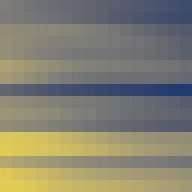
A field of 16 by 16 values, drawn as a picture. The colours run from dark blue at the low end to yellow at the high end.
Ninth with the highest average: bottom left. Grain: streaks across. Slope: up to the bottom left.
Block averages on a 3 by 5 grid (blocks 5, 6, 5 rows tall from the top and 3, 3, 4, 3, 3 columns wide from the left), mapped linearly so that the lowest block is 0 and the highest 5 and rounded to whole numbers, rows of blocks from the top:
22110 / 22110 / 54433
